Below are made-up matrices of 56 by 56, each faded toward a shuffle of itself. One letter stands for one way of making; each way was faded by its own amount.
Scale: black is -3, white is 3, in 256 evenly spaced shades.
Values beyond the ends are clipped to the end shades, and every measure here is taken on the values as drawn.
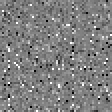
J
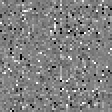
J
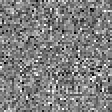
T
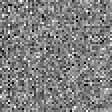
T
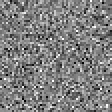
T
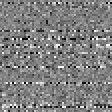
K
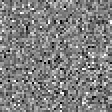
T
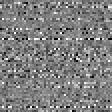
K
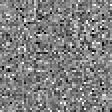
T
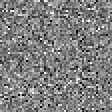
T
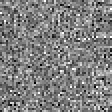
T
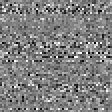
K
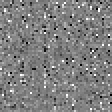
J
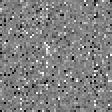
J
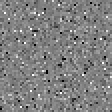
J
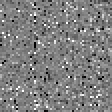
J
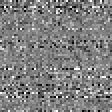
K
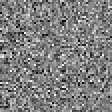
T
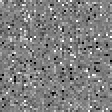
J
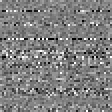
K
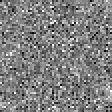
T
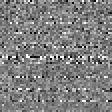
K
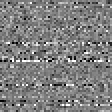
K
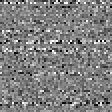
K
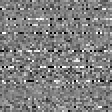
K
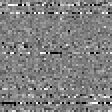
K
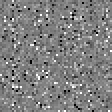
J
